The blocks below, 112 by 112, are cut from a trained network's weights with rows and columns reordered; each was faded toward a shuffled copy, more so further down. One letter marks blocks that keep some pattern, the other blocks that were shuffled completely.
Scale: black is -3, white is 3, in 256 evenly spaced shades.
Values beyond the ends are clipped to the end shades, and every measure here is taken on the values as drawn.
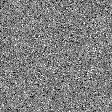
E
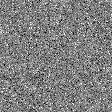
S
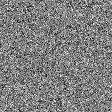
E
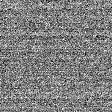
S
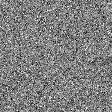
E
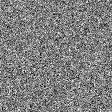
E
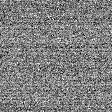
S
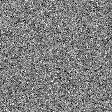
E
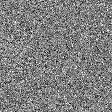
E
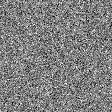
E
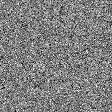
S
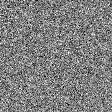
E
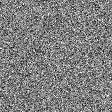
E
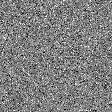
E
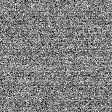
S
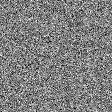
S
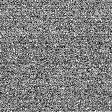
S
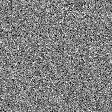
S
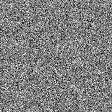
E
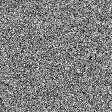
E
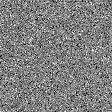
E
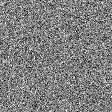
E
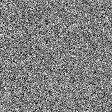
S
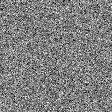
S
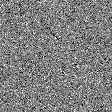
S
